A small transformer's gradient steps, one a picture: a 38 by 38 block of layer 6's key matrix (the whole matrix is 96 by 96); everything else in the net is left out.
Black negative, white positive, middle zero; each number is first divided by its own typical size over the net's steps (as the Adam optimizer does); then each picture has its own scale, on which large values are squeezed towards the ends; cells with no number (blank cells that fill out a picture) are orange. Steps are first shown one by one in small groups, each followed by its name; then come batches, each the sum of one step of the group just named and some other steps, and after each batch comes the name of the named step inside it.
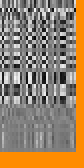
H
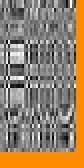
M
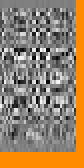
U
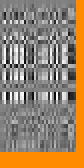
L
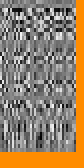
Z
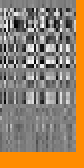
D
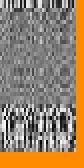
Z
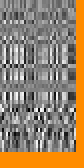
L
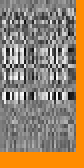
L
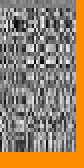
D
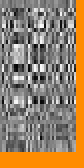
M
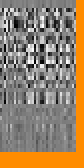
D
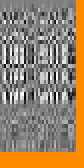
L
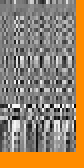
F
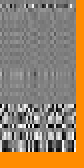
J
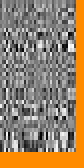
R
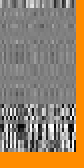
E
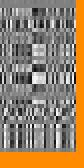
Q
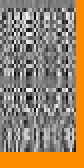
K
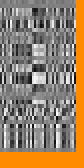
Q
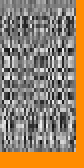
J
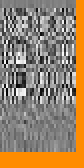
R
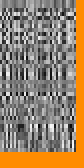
E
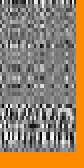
J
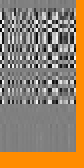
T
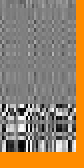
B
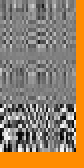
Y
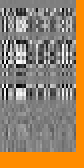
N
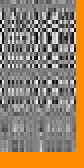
T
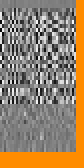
T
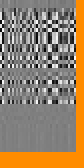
T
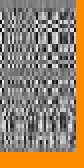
T
